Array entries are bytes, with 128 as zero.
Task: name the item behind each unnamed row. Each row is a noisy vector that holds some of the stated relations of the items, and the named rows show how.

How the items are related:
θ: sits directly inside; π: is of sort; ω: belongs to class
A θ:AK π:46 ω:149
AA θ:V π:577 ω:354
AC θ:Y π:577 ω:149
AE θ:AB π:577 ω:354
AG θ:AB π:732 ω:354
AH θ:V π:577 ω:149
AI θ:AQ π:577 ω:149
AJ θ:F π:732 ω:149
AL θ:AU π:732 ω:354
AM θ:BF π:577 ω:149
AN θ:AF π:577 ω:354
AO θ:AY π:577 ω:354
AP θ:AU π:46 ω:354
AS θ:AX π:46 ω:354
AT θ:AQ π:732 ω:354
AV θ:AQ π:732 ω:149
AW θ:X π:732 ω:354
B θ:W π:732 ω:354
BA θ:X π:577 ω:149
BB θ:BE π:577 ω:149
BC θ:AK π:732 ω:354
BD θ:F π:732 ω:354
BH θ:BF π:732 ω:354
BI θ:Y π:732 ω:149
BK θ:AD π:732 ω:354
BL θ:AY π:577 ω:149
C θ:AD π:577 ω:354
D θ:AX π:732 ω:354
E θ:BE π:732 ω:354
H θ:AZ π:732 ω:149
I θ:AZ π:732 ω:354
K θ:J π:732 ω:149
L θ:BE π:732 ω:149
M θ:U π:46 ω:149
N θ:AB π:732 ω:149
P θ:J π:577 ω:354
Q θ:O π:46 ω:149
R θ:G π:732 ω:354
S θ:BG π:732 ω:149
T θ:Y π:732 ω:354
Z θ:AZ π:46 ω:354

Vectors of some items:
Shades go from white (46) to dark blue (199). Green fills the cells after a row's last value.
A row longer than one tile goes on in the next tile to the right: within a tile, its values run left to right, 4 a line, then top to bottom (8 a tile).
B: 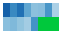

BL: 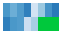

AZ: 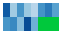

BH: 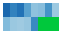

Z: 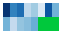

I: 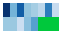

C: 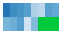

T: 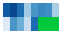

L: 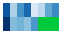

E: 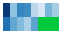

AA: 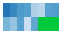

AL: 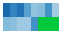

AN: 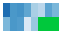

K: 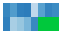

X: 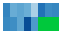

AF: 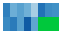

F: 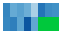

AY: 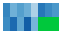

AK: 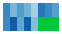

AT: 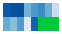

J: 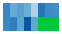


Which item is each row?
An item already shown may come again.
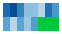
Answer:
AP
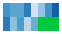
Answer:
BA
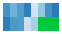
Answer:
BL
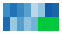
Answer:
A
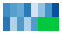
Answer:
AH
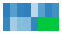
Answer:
S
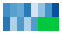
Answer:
AH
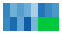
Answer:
AY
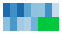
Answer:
BC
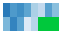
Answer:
AO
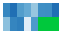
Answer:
AC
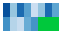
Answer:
H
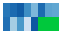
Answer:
AV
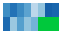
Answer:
A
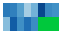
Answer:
Y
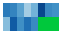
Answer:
Y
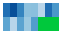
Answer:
AP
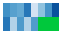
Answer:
AH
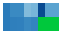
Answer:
AQ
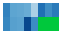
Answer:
V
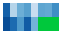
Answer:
BE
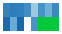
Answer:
AI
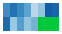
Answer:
A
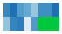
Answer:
AC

